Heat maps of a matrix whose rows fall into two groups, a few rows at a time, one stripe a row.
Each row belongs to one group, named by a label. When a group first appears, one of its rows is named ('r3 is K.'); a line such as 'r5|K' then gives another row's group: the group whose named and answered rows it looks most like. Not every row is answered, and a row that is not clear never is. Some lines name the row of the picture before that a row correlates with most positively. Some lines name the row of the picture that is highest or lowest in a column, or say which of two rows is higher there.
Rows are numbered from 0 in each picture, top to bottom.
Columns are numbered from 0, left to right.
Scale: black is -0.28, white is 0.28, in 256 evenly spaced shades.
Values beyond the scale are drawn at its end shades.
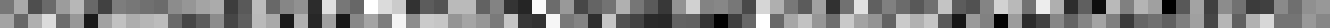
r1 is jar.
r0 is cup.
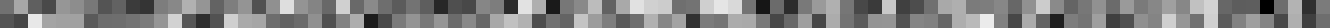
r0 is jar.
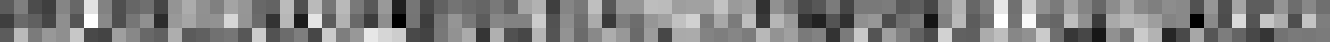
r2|cup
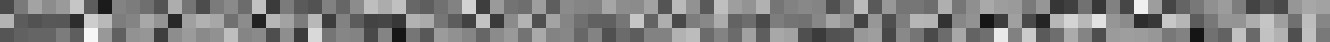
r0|cup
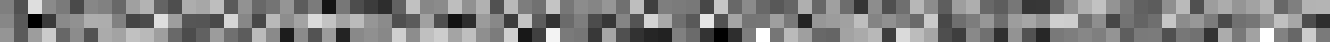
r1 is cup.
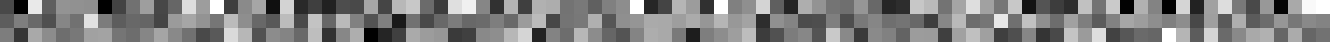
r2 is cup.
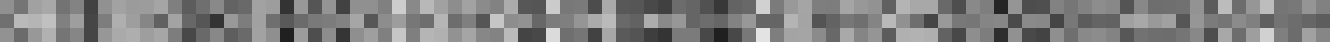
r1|cup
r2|jar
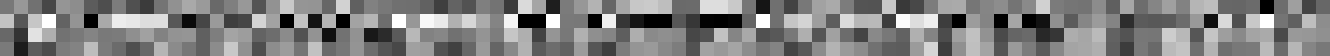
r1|jar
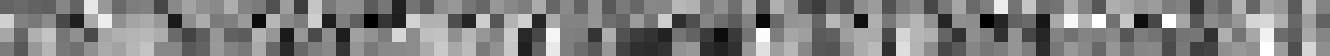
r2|jar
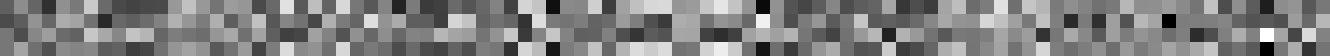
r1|cup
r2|jar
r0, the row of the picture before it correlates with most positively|0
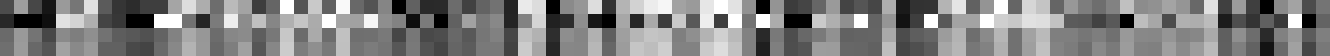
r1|cup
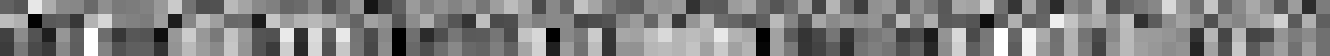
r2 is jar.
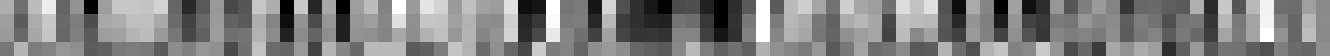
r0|jar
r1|jar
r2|jar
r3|cup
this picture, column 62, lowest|3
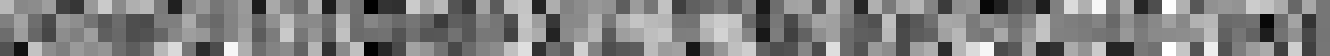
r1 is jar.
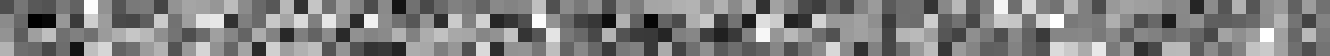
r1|cup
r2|jar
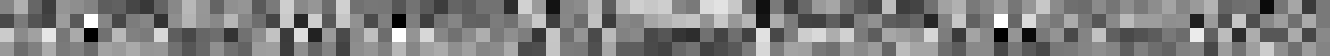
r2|jar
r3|jar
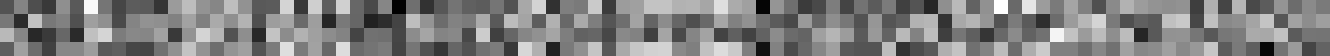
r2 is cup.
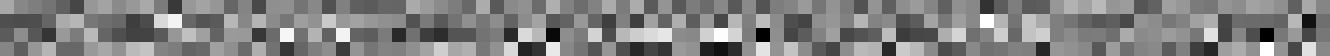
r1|cup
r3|jar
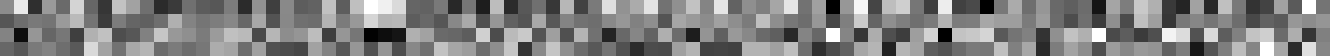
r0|cup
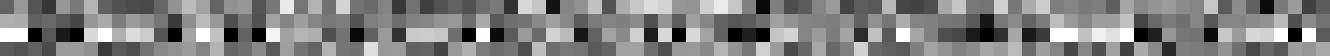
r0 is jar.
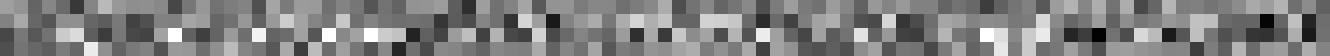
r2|cup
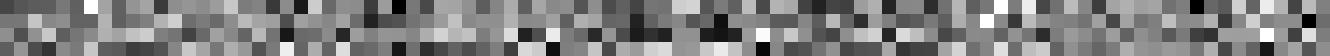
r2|jar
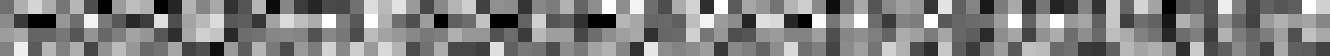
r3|cup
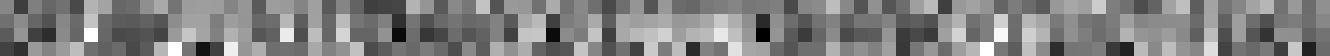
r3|cup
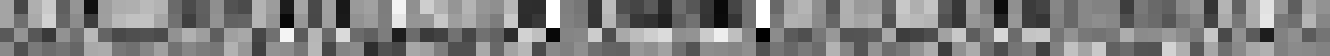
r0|jar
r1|jar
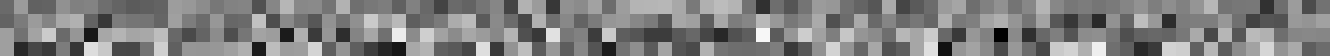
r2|jar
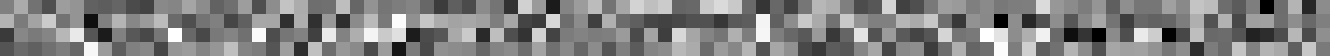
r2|cup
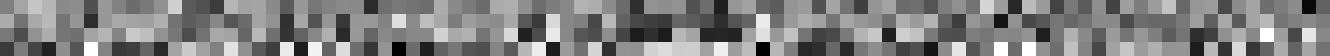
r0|cup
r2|jar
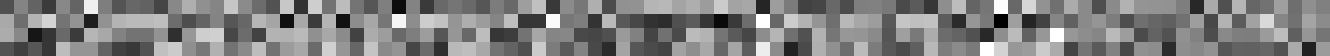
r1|jar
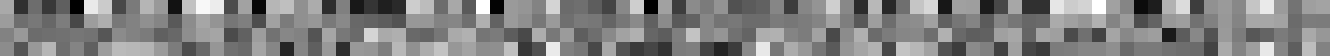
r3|jar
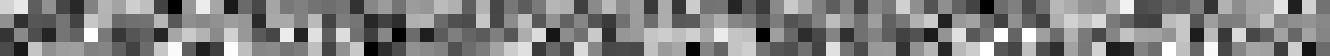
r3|cup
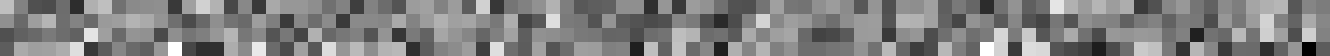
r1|jar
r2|jar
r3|cup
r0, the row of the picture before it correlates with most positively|0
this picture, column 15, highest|0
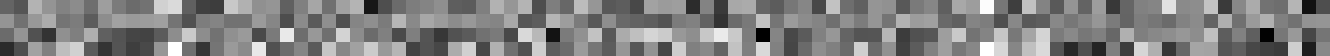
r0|cup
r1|jar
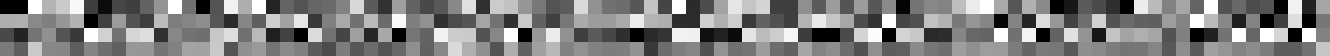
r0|cup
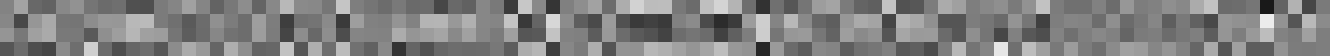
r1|jar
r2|jar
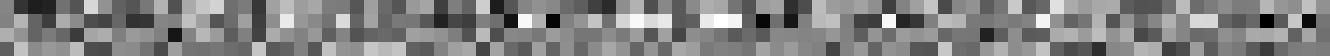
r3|cup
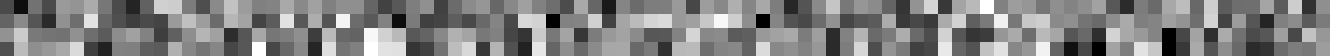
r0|cup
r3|cup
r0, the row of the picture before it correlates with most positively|0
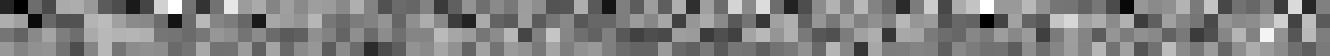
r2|jar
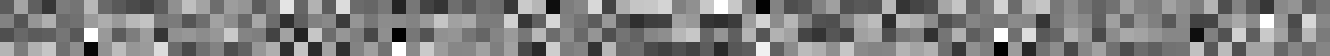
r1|jar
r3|jar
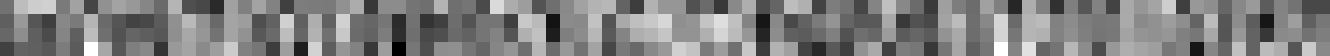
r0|cup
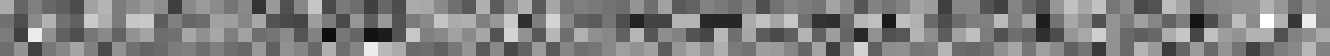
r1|jar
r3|cup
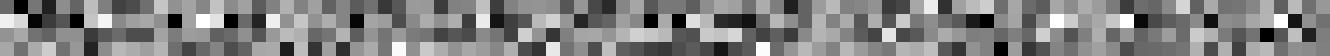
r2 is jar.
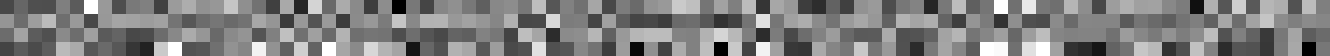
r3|cup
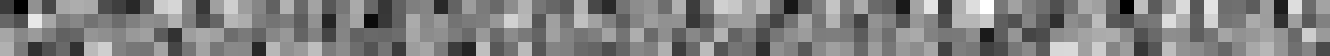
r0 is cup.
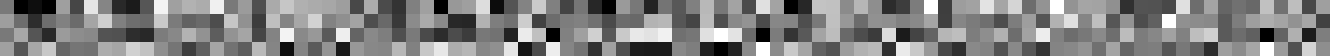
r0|cup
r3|jar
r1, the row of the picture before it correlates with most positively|3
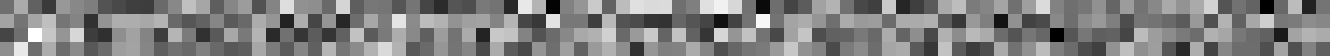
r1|jar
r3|cup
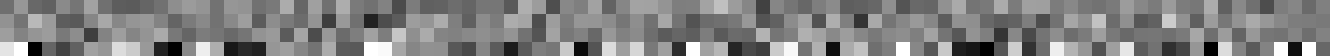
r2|jar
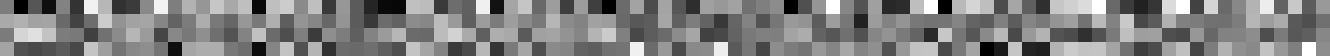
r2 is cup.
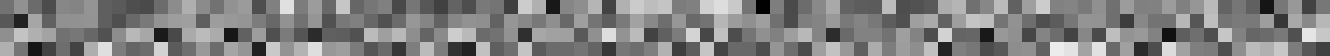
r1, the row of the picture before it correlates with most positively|0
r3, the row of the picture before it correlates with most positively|0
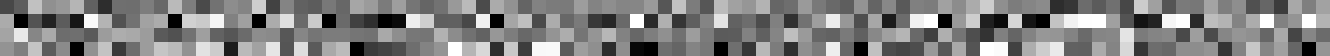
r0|cup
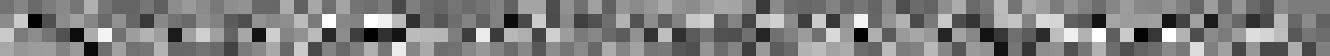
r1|cup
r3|jar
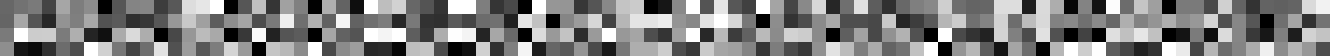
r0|cup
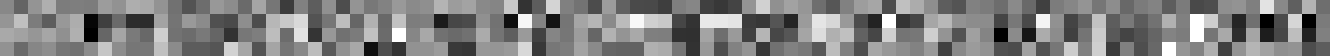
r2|jar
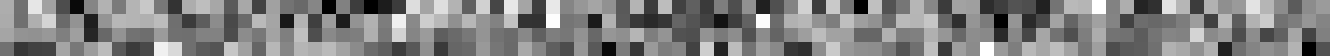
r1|jar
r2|jar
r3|cup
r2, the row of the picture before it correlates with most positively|2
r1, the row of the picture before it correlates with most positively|0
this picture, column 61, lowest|0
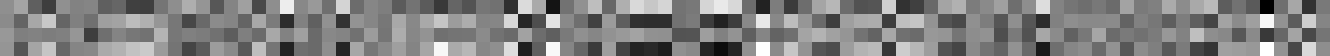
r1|jar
